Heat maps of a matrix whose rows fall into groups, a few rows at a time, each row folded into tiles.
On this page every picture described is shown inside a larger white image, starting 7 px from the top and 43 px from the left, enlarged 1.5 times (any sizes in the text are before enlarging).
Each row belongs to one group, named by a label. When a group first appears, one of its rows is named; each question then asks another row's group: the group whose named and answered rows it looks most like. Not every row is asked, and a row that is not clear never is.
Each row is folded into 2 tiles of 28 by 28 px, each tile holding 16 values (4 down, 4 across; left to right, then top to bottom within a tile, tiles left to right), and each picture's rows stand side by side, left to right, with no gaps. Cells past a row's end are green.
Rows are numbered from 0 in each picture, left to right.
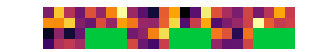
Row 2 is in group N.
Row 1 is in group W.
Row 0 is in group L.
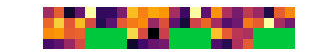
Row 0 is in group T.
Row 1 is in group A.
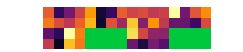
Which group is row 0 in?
W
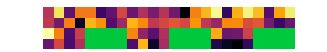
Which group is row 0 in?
N
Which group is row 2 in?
A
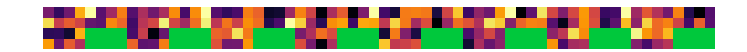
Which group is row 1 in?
L
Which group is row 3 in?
W
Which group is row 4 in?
L
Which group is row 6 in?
W
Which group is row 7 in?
T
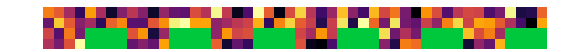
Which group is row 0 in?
T
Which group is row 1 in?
N
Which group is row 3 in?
W
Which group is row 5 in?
T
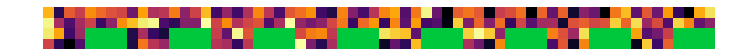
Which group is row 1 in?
L
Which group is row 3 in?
W
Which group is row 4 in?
T
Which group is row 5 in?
T
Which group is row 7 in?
N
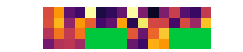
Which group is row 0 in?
T
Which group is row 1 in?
T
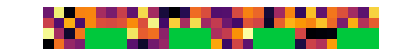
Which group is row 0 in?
N
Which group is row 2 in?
W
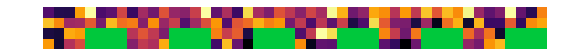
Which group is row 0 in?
W
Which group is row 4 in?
A
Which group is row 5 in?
T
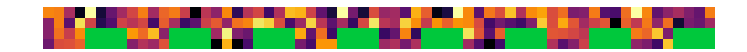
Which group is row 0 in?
T
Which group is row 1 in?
T
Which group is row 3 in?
T
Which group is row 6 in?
T
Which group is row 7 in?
T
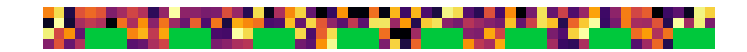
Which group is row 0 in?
T
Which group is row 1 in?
T
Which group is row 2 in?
W
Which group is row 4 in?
N
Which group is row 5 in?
W
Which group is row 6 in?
W
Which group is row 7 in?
N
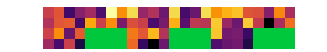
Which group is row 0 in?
N
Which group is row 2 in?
A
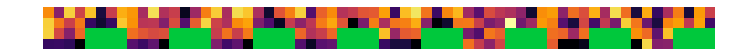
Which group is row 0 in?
A
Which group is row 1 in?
A
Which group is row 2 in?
A
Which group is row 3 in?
A
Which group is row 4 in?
A
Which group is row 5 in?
W
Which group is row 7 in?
N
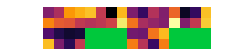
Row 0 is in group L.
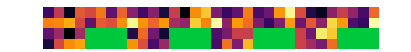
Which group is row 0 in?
L
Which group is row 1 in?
L
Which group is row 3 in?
W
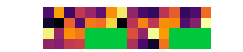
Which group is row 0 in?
N
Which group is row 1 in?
W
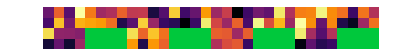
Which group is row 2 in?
N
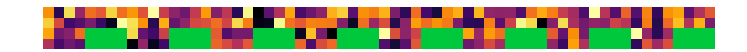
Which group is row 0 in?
A
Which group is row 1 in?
A
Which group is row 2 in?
L
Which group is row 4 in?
N
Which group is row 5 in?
N
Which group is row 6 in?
T
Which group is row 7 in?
N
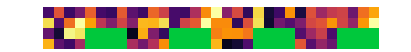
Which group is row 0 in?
W
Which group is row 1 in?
L
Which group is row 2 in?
W
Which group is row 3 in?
L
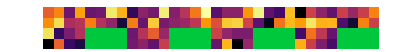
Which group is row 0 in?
N
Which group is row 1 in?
L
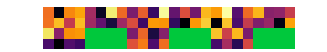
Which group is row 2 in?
T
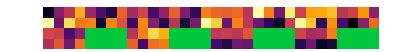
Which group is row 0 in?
L
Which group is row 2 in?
A
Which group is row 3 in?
A
